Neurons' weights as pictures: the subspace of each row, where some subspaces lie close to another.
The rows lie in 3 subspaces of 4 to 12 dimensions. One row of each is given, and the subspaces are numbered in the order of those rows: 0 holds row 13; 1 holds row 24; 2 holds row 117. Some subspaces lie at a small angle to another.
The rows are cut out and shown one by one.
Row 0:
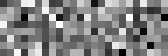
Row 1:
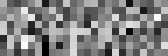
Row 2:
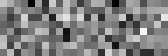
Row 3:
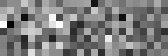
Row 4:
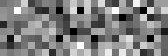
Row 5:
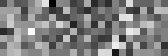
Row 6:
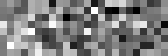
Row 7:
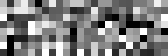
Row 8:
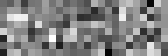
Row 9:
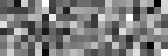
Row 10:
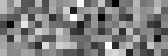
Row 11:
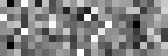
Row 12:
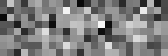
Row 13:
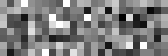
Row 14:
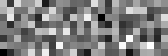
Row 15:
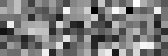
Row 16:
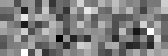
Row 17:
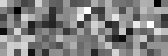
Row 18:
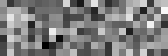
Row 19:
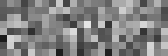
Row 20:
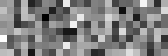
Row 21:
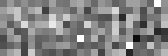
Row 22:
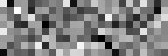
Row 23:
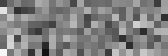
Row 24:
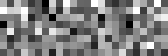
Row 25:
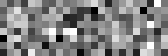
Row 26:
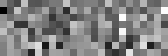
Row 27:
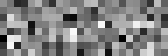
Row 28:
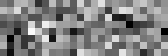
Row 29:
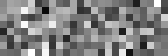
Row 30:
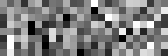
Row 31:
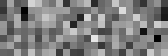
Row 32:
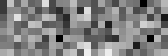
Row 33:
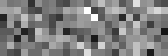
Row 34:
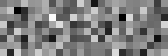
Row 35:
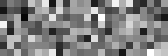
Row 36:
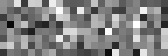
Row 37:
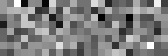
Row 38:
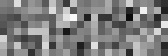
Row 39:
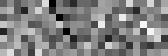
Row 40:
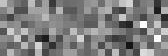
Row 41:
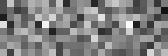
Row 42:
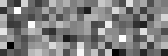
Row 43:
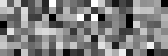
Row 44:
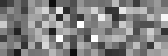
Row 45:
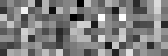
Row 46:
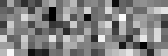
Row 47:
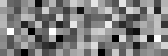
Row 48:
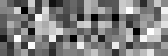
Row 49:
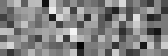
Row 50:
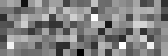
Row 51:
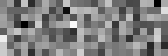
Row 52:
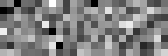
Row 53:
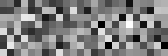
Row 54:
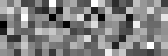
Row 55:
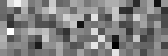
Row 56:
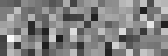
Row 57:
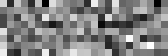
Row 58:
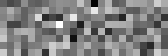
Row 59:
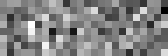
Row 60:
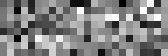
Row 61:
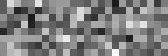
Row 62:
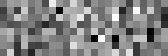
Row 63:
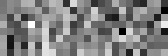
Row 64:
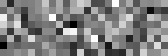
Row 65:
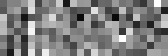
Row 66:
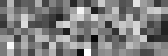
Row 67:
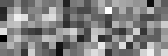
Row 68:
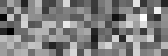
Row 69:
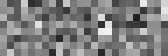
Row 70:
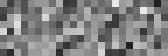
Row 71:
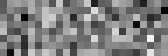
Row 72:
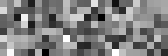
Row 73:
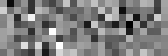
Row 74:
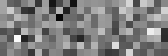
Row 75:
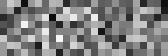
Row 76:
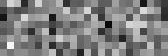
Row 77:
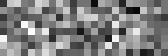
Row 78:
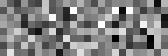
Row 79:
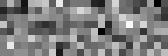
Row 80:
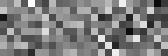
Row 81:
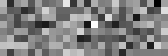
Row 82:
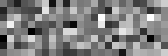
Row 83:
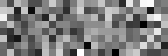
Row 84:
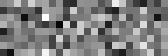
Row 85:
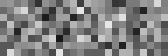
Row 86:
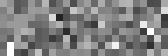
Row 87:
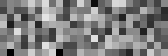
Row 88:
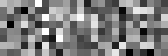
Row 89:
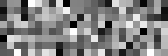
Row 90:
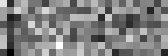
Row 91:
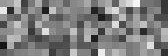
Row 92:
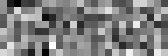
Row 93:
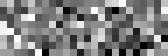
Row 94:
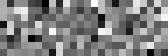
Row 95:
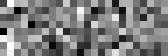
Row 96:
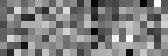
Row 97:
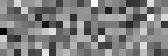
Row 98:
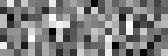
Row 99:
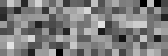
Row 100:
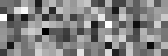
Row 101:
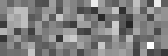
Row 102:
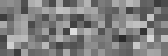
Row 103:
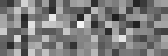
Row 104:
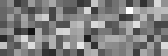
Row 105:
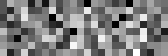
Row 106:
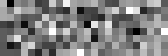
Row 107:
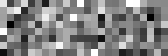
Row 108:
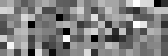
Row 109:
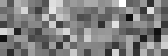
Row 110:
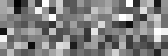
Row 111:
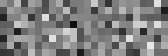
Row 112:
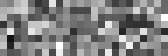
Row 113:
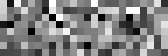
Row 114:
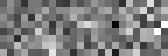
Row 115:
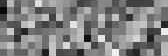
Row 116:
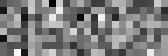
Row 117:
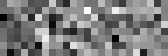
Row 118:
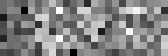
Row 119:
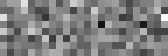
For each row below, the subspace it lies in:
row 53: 2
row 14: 0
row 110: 2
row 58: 0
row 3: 0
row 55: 2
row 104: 2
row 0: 0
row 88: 0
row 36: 2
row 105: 2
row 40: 2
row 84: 0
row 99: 1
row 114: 2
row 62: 2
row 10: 0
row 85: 0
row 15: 2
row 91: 2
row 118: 2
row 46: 0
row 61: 0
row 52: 0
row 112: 1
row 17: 1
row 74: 2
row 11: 2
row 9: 1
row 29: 0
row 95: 0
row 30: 1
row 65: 1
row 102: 2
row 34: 0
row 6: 2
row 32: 2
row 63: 1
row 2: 0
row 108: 2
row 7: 1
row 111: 1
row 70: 0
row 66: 2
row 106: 2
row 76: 1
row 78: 2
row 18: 1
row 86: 2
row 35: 1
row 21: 0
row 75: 1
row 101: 1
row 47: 2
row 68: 2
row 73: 0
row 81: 0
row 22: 0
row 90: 0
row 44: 2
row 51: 1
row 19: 1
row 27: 1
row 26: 0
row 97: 0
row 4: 2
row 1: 2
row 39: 2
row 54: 1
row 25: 1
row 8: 0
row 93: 2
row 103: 1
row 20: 1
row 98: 0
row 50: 1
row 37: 1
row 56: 1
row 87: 0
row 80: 2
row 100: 0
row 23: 0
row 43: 1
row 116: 1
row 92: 0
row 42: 0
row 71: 1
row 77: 2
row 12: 2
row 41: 1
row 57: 0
